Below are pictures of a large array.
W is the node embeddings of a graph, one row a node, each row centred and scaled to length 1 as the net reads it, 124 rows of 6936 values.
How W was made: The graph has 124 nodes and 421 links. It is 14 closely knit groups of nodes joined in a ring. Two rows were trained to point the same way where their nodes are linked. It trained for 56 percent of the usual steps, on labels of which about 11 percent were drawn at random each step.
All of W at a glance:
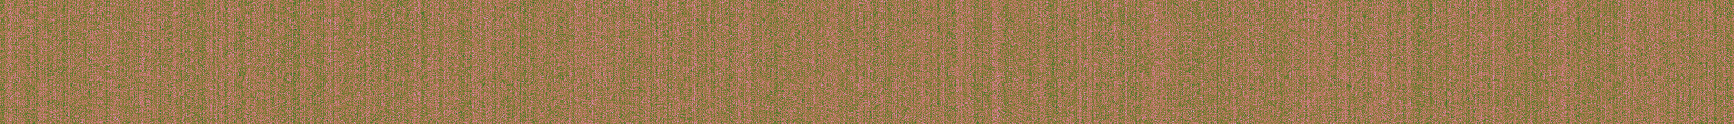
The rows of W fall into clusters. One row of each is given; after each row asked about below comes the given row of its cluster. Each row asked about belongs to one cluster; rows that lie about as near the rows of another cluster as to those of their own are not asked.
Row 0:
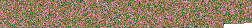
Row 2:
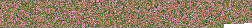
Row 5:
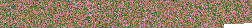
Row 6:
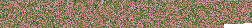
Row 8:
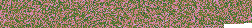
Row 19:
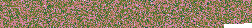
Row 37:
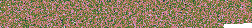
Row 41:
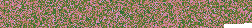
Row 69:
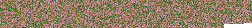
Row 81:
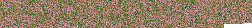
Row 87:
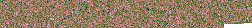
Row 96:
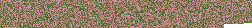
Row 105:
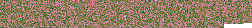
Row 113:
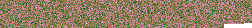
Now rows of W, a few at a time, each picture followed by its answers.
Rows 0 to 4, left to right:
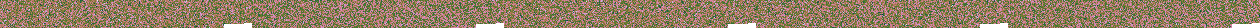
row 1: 5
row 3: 37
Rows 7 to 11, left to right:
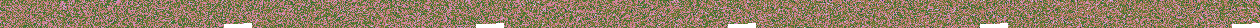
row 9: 2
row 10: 8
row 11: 5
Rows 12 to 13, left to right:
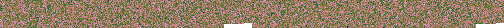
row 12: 19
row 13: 2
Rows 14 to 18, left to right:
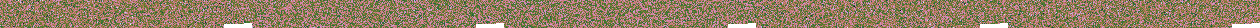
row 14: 96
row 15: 81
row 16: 96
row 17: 87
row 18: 6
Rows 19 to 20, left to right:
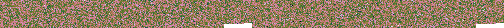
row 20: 19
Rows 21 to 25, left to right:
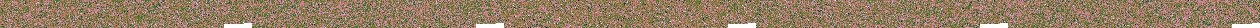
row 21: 105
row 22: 5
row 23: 81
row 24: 105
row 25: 41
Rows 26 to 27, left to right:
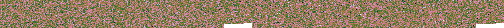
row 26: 5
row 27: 87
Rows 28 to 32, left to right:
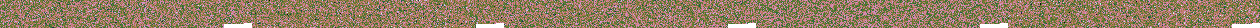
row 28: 5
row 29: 81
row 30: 8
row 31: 69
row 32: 41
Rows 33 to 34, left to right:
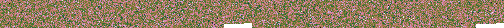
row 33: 96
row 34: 41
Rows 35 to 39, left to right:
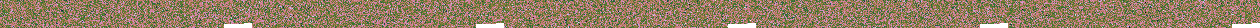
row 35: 113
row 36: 8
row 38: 5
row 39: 105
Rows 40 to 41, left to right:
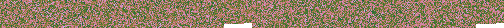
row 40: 87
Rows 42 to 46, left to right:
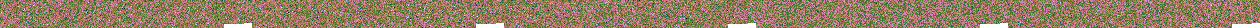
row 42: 0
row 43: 19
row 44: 37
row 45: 0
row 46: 105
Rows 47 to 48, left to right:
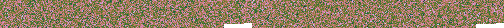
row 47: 6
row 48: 41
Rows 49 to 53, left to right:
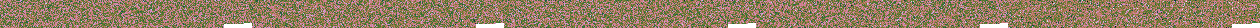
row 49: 96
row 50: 37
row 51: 105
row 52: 2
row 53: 96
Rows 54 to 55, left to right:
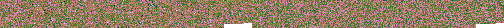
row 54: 81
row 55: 5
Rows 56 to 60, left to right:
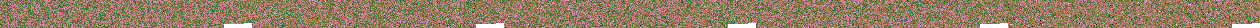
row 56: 113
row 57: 0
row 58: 2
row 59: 69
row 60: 105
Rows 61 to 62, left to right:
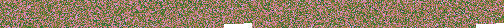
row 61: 96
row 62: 19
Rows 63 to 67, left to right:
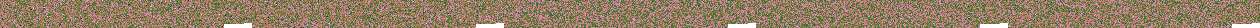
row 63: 0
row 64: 81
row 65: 2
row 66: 5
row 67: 69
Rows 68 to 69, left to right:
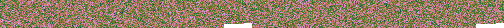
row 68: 87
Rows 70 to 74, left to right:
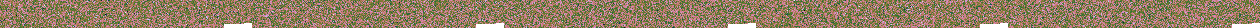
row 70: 8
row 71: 81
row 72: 87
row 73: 41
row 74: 87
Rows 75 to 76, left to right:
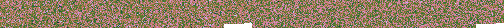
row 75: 41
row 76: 19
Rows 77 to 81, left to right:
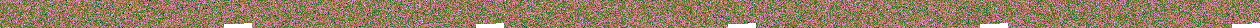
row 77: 96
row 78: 19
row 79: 8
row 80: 8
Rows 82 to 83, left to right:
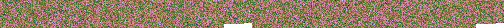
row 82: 113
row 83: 6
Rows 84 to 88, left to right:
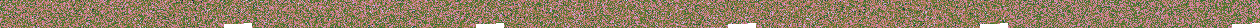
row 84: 37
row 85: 37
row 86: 6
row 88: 0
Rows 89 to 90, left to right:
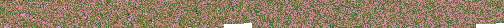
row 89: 37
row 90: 113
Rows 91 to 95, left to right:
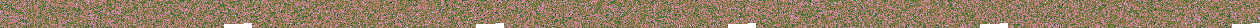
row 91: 69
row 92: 2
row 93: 6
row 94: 2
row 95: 87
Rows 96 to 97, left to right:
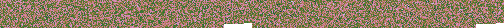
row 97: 5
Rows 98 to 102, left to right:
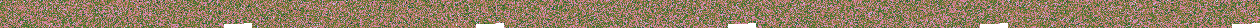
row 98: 37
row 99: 5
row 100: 8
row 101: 87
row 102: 8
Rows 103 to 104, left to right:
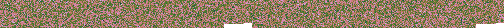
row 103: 69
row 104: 87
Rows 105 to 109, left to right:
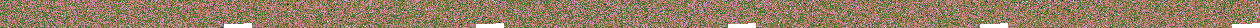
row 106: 37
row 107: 113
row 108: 41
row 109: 0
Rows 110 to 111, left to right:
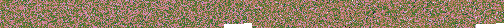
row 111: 96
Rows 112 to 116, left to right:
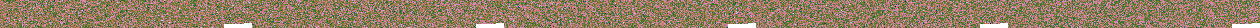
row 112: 19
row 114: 37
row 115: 19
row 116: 6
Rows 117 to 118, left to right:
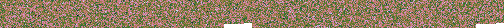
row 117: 37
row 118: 41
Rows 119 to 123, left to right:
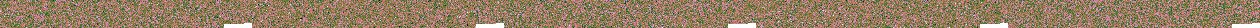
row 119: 2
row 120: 81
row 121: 113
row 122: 0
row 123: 0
